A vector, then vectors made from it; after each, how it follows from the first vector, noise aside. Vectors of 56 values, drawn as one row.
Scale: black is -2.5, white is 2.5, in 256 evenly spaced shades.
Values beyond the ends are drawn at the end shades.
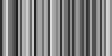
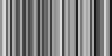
reversed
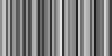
reversed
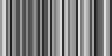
reversed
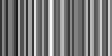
sign-scrambled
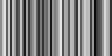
reversed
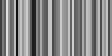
sign-scrambled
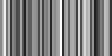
reversed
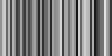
reversed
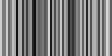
sign-scrambled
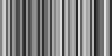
reversed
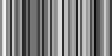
reversed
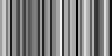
reversed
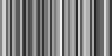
reversed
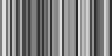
reversed
